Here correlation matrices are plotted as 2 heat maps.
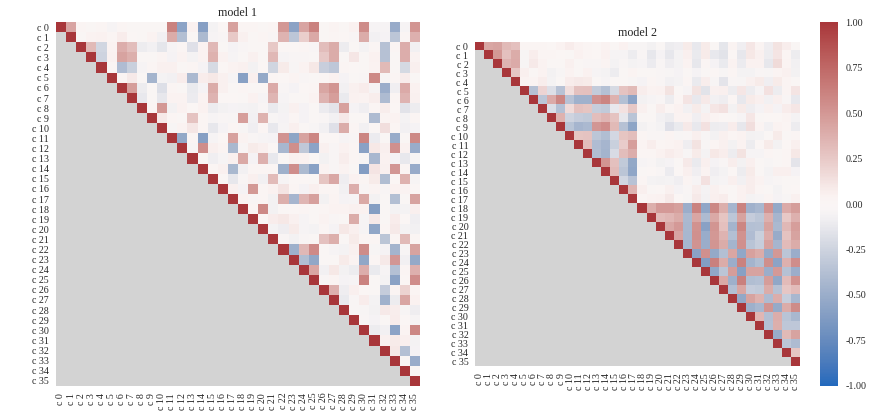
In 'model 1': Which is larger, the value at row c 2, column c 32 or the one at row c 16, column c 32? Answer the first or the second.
the second
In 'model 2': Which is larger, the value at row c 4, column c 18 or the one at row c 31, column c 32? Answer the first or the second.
the first
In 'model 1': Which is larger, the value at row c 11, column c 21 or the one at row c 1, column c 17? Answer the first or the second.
the second
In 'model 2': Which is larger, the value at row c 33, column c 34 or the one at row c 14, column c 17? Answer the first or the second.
the first
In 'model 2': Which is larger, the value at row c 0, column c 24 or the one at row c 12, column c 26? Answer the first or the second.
the second
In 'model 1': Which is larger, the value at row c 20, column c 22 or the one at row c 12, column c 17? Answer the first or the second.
the first
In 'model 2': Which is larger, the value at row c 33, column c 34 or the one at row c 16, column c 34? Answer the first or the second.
the second
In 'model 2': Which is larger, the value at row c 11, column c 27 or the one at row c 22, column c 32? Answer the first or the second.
the second
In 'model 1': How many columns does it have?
36
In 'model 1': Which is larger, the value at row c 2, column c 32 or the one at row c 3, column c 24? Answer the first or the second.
the second
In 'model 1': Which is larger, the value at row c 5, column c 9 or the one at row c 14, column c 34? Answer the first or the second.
the second
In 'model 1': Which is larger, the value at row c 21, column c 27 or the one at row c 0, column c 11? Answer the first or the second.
the second
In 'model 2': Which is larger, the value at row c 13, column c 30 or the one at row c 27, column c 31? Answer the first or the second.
the first
